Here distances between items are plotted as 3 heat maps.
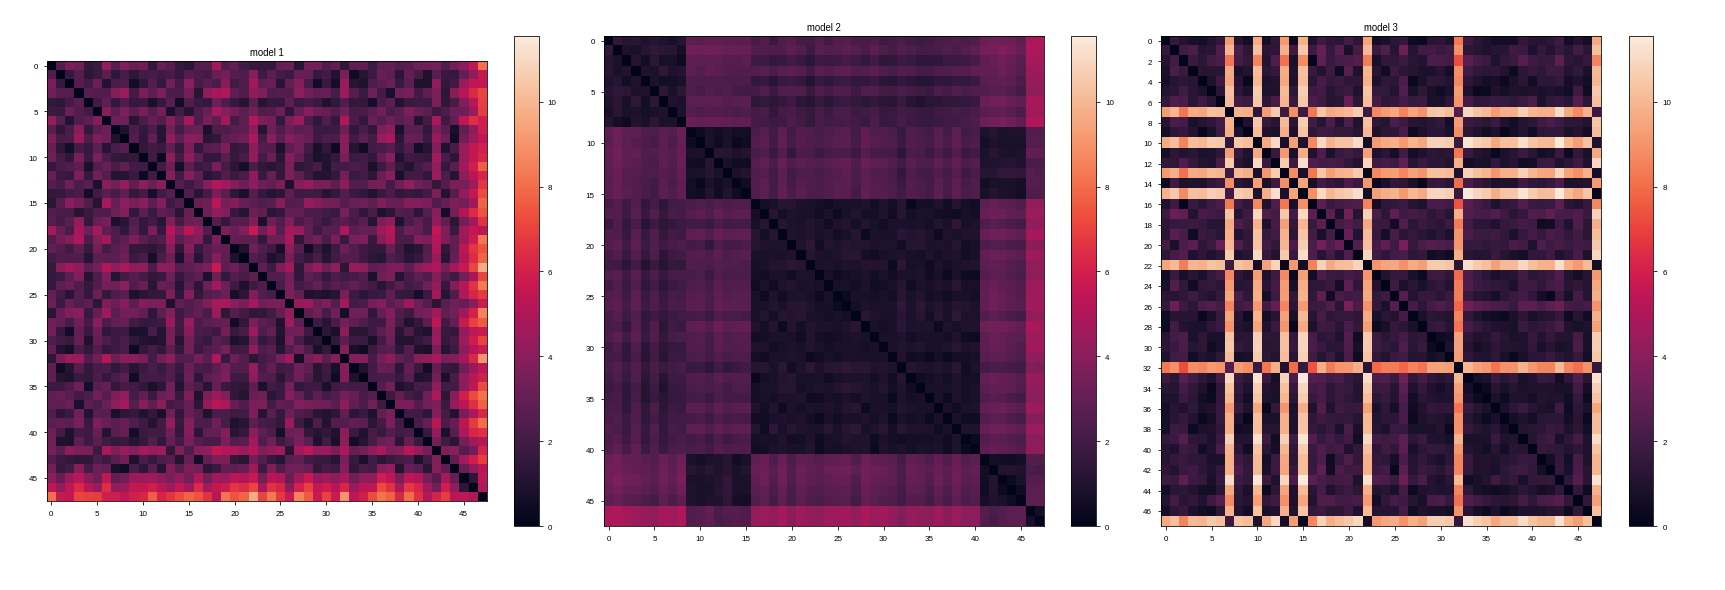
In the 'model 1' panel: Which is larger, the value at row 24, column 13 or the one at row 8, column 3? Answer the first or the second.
the second
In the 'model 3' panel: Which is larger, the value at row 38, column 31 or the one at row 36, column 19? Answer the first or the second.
the second
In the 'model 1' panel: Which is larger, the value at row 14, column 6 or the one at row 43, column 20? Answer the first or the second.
the first
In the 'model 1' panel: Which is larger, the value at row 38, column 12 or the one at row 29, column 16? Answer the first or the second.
the second
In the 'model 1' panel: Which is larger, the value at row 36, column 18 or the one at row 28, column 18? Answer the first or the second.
the first
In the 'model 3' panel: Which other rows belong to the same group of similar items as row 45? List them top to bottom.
0, 1, 2, 3, 4, 5, 6, 8, 9, 11, 12, 14, 16, 17, 18, 19, 20, 21, 23, 24, 25, 26, 27, 28, 29, 30, 31, 33, 34, 35, 36, 37, 38, 39, 40, 41, 42, 43, 44, 46
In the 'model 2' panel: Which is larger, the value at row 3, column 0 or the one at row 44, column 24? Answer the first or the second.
the second
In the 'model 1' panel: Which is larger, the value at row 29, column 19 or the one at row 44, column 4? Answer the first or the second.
the first
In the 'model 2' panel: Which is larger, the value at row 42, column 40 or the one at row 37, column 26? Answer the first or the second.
the first
